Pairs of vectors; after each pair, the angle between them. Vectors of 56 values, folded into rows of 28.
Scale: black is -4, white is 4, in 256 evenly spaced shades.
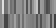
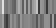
nearly parallel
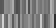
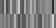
orthogonal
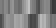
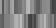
nearly parallel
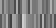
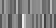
nearly parallel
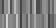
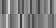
partly aligned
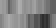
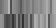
partly opposed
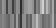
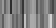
orthogonal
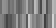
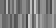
partly aligned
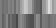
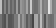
partly aligned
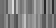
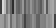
partly opposed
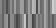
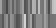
nearly parallel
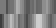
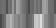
nearly parallel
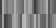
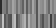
partly aligned
